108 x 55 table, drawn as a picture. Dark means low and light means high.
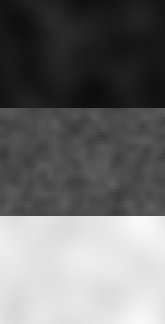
The table splits into 3 rows of 1 panel. Panel 1,1: very low, smooth, faint in contrast. Panel 2,1: low, blotchy, faint in contrast. Panel 3,1: very high, smooth, faint in contrast.
